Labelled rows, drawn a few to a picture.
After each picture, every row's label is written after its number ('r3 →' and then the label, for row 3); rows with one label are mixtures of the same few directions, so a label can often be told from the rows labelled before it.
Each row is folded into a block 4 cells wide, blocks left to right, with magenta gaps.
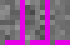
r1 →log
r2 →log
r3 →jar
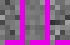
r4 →jar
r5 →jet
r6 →log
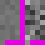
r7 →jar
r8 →log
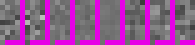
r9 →log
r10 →jar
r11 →jar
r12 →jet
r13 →log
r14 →jet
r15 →log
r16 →log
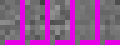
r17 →log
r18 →jet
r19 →log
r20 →log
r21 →jet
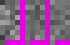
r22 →log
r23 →jet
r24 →log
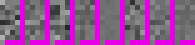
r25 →log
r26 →log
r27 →log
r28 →jet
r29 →jar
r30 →jar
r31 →log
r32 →jet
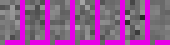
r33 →jet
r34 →jet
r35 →log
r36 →jar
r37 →log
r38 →jar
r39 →log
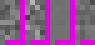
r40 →log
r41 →jar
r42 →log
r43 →jet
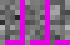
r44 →jar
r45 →log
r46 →log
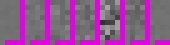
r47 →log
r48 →jet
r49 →log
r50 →jet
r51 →log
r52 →jet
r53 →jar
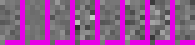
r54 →log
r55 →jar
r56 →jar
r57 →jar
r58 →log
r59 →log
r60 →log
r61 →jet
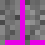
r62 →jar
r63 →log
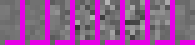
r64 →log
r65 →log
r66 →log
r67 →jar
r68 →jar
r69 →log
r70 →jet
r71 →log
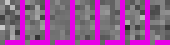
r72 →jar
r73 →jet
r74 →jar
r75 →jet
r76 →log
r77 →jar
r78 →log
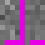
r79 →jar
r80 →jet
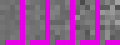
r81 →jet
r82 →jet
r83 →log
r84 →jar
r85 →jet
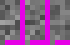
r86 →log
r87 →log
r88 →log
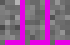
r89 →jet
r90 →log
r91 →jar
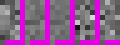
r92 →log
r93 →log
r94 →log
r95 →jar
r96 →jar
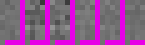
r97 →jar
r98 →jet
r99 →jet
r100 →jet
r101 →jar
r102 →jet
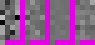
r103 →jar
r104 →jar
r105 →jar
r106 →jet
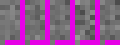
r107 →jet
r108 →jet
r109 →jet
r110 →log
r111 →jet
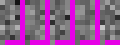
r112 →jet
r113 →log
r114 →jar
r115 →log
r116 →jar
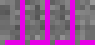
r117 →log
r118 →jet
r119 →jet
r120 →jet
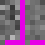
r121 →jet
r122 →jet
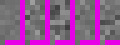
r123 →log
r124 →jar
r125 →log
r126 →jar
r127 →log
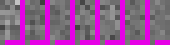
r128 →jet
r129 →jet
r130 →log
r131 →jar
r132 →jet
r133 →jar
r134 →jar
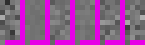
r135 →jar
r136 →jar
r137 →log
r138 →jet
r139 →log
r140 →jar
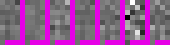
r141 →jet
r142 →log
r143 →jet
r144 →jet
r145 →jar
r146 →jar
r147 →jar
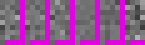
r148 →jar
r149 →jar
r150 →jar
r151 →log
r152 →jet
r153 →jet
